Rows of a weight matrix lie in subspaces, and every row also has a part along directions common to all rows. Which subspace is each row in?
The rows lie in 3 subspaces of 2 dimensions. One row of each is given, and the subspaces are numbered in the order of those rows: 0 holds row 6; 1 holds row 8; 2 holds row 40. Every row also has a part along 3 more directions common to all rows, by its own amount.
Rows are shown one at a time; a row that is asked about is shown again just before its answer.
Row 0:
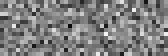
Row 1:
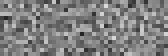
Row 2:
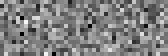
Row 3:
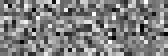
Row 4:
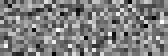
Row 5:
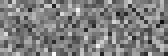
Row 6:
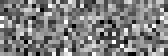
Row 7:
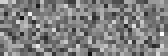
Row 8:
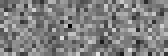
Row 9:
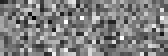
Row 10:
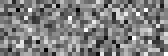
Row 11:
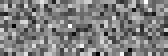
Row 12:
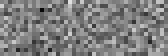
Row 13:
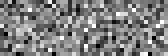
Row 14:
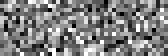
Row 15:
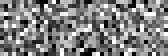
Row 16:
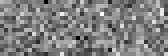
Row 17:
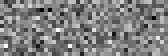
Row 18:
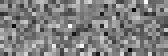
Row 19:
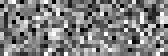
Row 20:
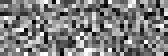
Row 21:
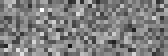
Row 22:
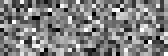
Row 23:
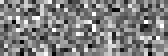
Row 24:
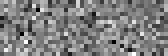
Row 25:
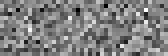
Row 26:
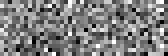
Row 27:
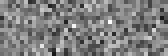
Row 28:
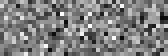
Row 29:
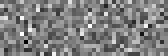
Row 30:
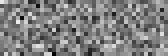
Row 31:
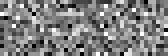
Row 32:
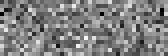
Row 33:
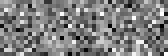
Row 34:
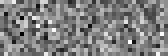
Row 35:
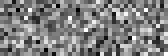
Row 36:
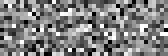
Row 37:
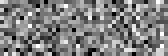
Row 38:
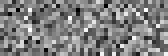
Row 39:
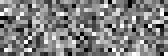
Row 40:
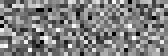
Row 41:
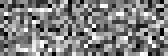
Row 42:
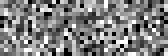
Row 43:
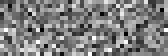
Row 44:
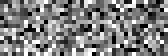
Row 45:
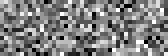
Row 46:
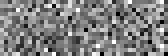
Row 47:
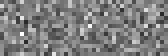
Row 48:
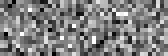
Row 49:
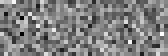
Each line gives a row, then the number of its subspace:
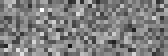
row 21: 2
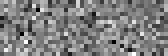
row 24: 0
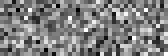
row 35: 2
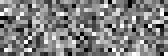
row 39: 1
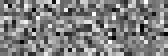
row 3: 1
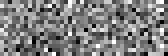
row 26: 2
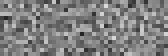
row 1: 1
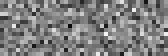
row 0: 1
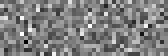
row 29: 0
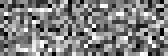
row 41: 2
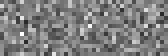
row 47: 0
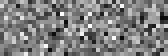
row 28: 0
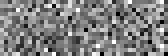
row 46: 2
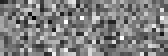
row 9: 0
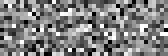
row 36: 1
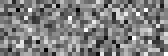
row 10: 2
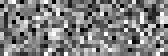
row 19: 0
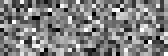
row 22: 2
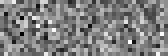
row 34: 0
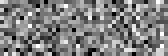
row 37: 0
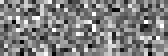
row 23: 0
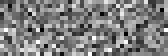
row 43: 1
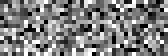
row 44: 1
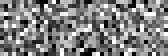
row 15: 1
